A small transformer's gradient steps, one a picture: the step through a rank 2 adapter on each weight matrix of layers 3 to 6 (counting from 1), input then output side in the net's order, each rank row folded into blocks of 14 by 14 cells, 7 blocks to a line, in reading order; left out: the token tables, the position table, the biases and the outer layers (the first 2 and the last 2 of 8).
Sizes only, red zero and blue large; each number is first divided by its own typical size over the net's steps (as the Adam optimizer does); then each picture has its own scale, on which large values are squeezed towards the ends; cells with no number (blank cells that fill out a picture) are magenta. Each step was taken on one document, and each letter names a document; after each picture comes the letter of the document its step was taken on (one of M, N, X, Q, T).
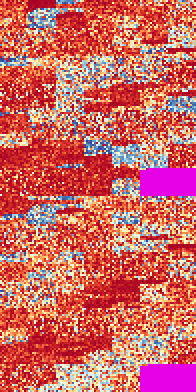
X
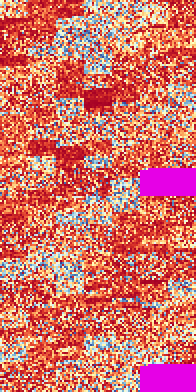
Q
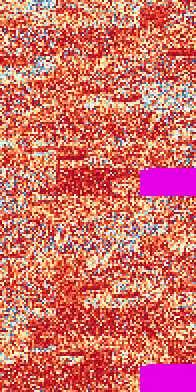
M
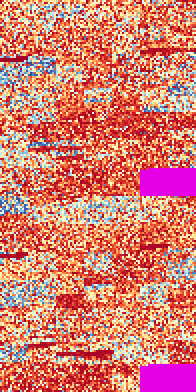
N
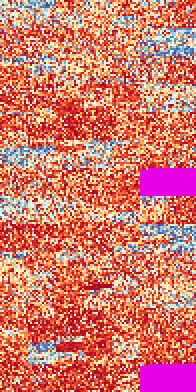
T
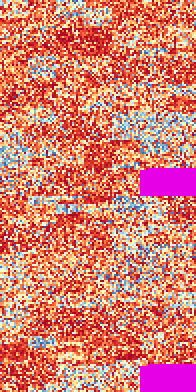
T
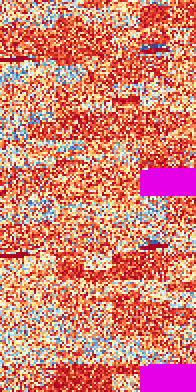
N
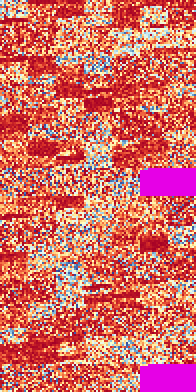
Q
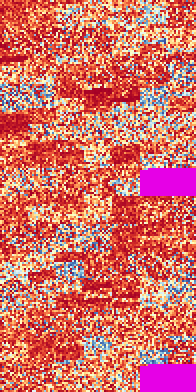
Q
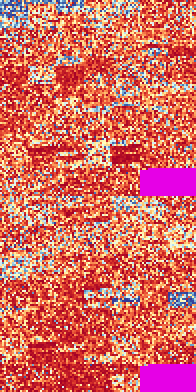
M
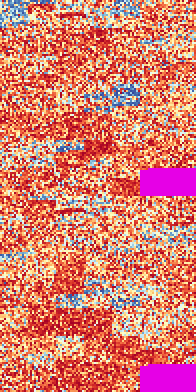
T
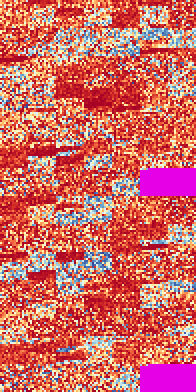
Q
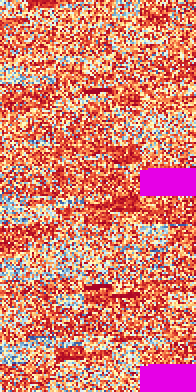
T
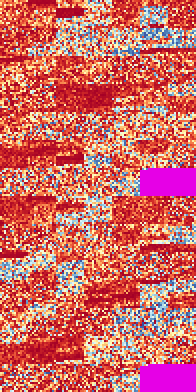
Q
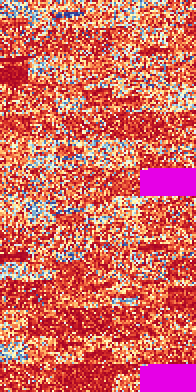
M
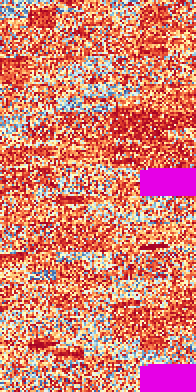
N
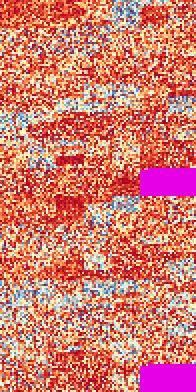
N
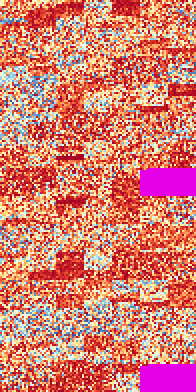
N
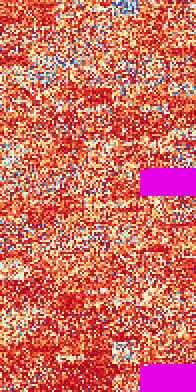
M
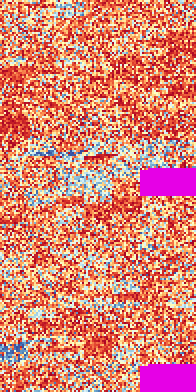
T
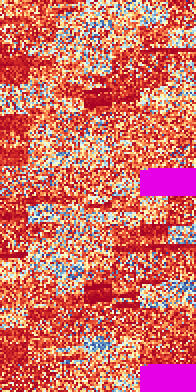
Q
